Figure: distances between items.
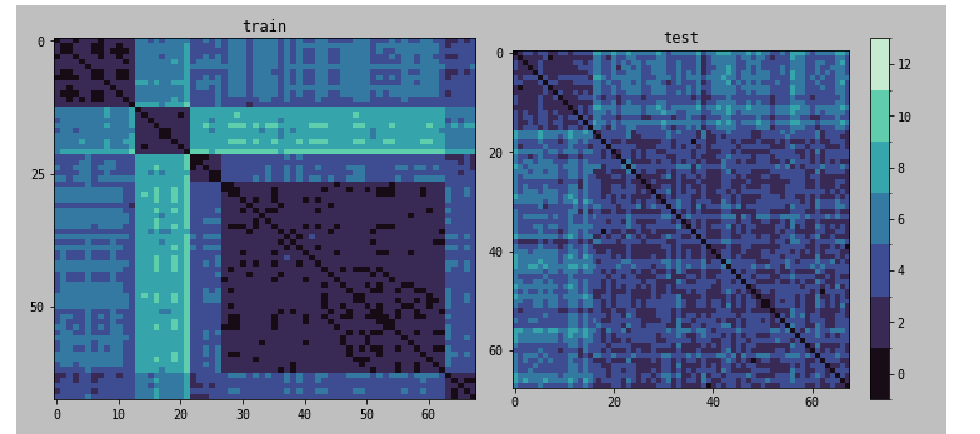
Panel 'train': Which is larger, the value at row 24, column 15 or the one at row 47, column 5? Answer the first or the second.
the first
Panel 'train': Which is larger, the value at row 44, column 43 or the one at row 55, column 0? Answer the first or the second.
the second
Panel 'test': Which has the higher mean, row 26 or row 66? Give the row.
66
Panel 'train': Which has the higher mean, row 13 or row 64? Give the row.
13
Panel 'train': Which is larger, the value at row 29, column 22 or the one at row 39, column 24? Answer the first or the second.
the second
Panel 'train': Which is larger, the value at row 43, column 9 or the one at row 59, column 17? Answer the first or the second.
the second
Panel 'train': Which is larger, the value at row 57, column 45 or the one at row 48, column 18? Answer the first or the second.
the second
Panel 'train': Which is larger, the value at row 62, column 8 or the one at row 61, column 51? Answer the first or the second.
the first
